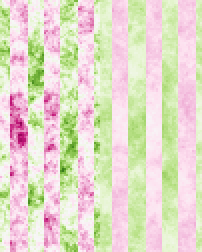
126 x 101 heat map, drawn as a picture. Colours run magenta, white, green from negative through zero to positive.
Seam: vertical, 50% of the way across, the right part calmer. Average level on the scale: 50%. Stripes: upright, repeating 6 times. Ninth with the lowest average: middle left. Lone odd cells: none. Slope: none.
